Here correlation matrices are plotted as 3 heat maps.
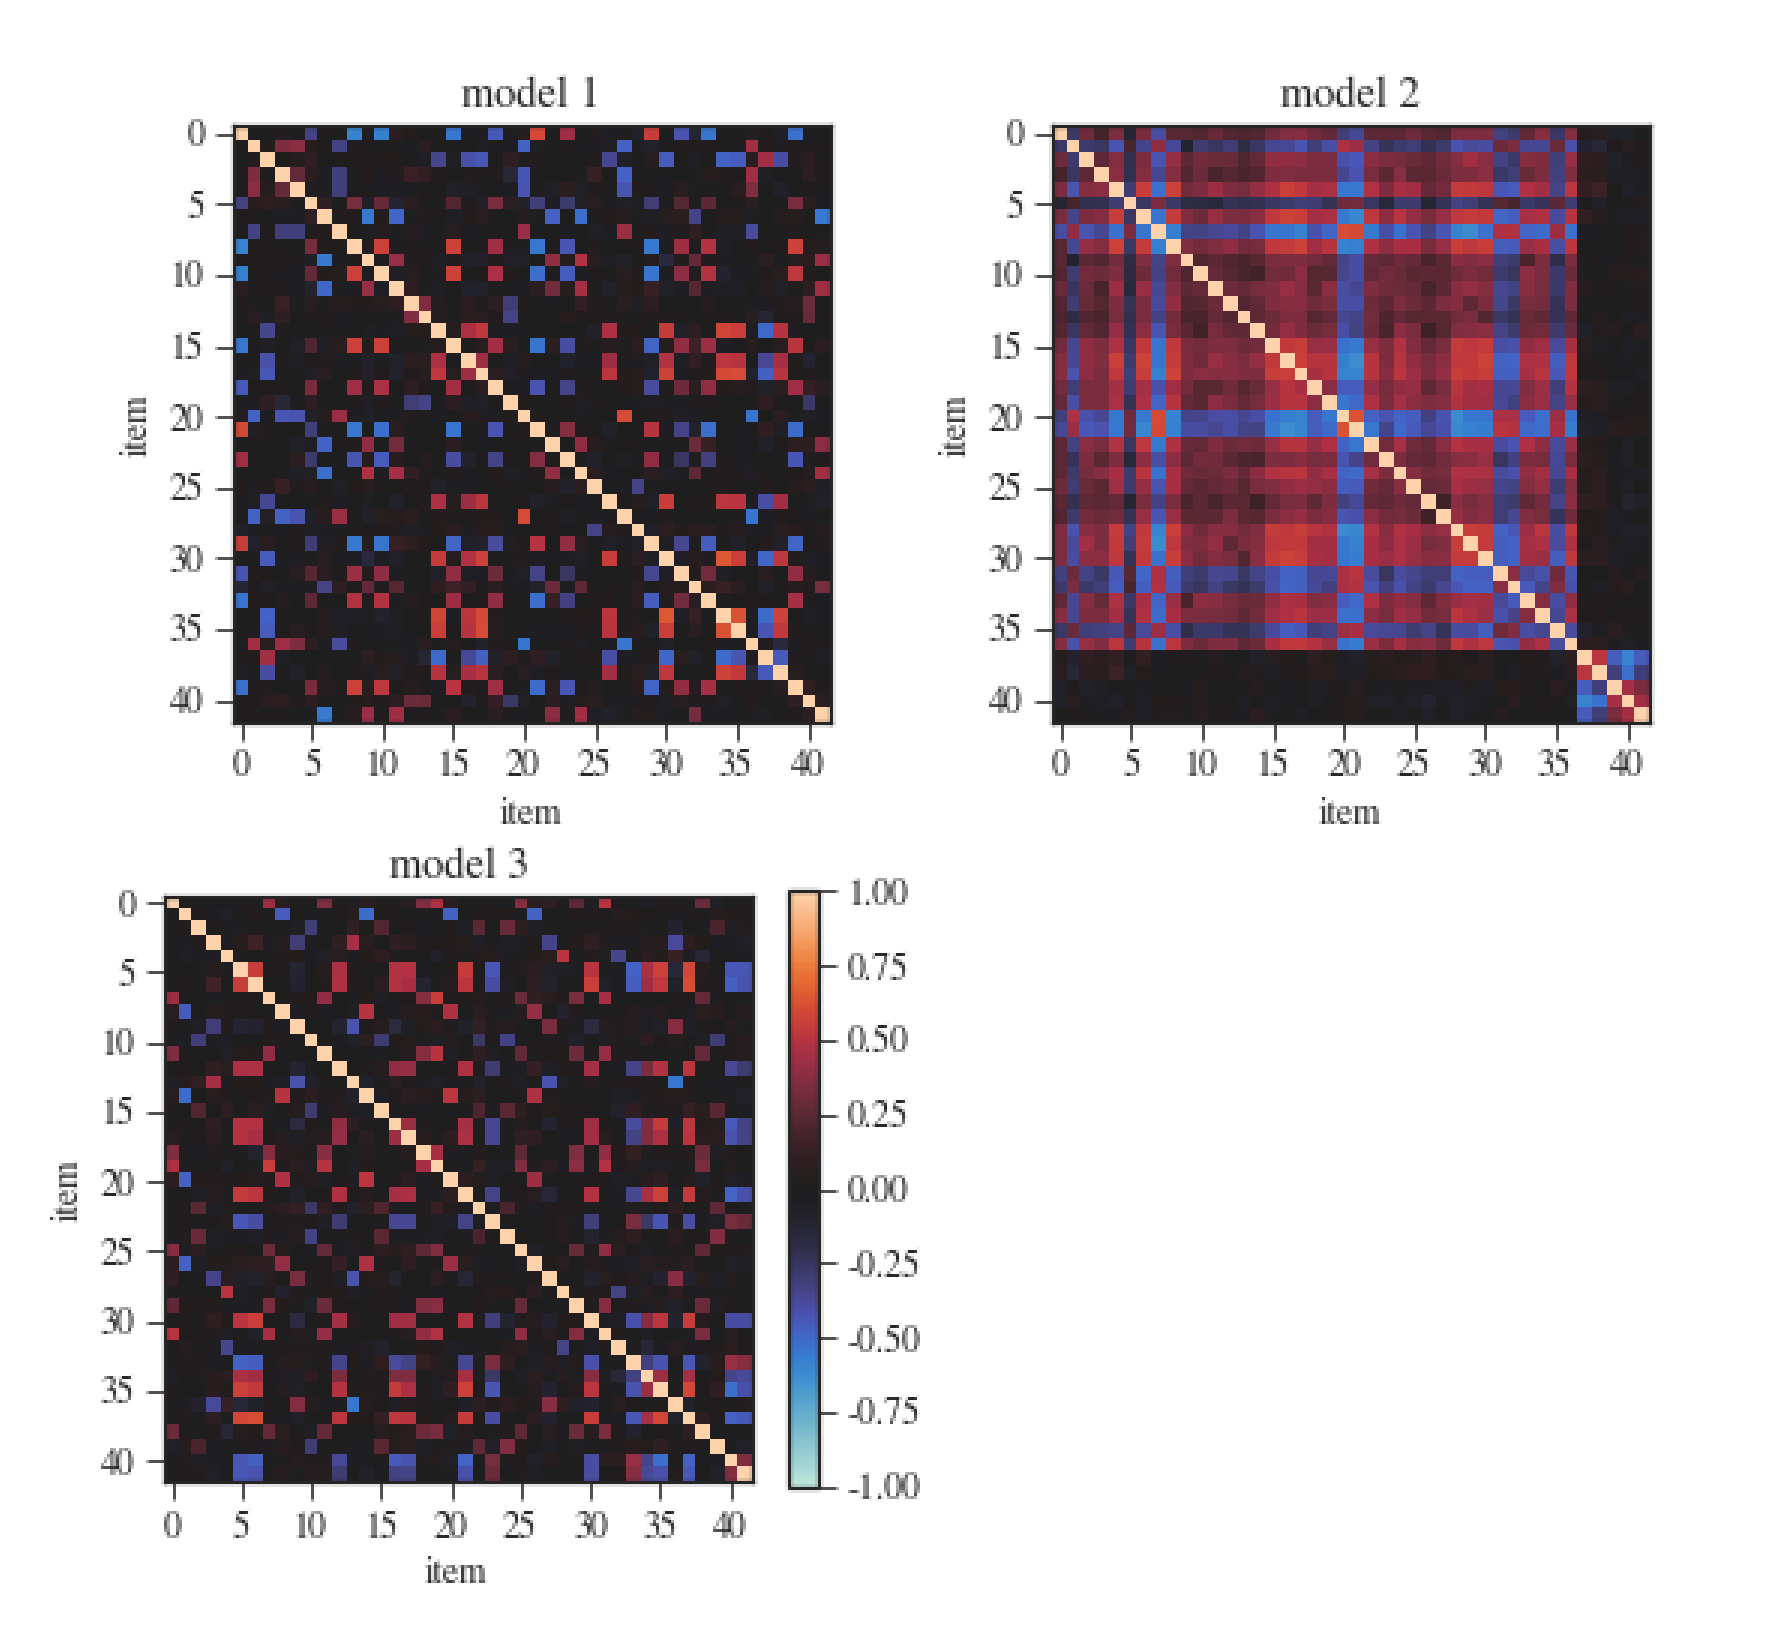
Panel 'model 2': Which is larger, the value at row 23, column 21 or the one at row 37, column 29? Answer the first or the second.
the second
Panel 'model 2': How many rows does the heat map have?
42
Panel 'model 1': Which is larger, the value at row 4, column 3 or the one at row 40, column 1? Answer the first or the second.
the first
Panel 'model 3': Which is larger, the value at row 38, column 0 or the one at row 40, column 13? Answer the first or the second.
the first
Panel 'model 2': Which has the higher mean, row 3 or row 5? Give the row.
3
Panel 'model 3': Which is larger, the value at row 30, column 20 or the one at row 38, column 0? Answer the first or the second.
the second
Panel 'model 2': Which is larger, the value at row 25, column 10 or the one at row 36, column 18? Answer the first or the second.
the second
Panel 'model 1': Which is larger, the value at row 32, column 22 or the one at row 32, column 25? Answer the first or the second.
the first
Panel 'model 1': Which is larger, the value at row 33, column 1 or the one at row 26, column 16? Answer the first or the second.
the second
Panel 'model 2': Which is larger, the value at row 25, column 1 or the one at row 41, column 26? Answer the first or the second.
the second
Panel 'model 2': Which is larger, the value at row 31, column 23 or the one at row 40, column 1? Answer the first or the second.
the second
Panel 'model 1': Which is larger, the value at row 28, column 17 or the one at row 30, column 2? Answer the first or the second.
the first
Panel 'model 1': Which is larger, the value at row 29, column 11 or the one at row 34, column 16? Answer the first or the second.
the second
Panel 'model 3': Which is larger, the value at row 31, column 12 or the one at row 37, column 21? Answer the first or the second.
the second
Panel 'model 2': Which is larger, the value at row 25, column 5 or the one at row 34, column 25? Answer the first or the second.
the second
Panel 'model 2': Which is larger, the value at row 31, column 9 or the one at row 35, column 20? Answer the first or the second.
the second
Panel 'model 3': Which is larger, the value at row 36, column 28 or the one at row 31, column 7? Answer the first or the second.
the second
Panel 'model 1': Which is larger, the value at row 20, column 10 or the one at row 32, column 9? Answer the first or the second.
the second
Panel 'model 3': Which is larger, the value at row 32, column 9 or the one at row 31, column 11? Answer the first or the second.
the second
